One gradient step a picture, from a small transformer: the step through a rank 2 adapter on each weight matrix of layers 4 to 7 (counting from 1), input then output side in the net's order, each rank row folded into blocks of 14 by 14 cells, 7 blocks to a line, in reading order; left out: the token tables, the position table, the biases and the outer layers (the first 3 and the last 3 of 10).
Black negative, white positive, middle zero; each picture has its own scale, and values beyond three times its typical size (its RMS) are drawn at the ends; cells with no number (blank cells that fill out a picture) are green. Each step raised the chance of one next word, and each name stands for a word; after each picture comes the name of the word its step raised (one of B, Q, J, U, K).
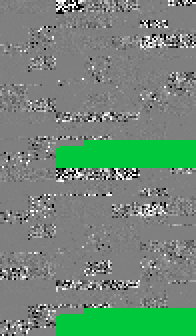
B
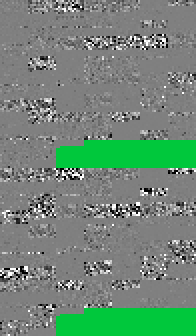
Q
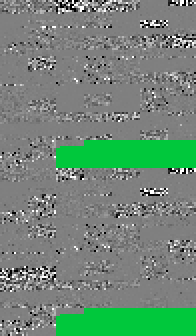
B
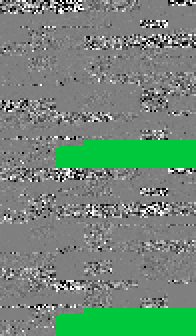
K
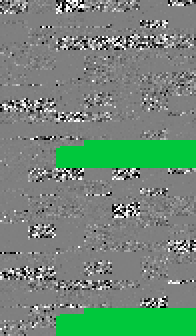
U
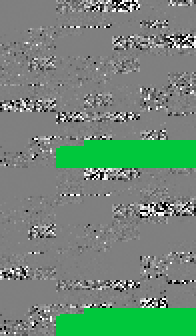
B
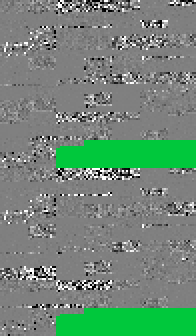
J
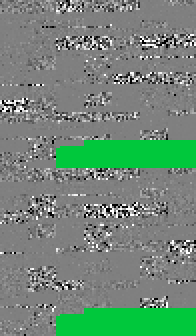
K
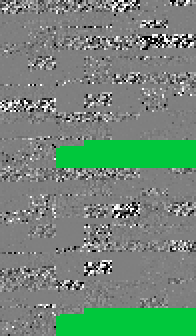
K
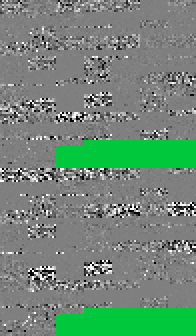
U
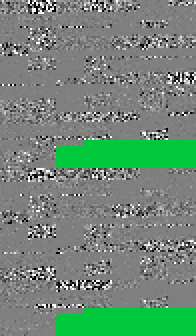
J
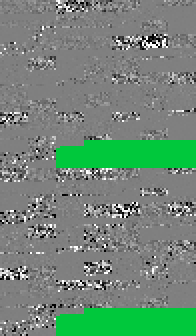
Q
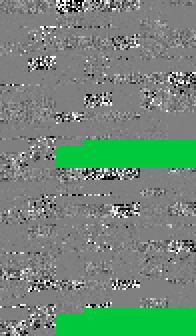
B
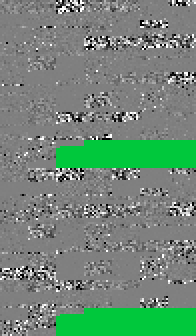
B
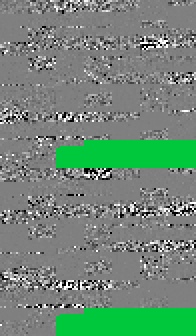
J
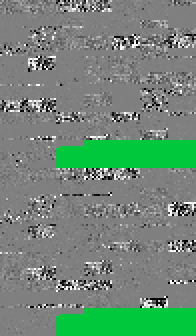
U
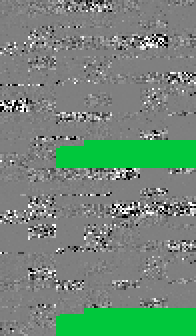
K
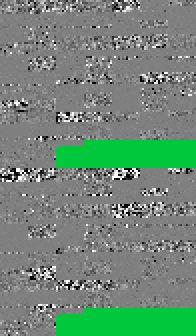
U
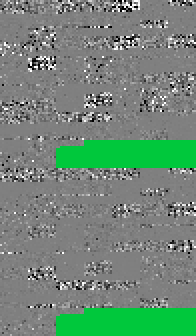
U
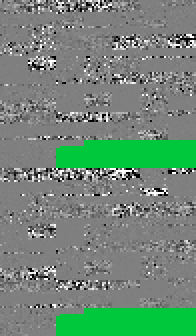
U
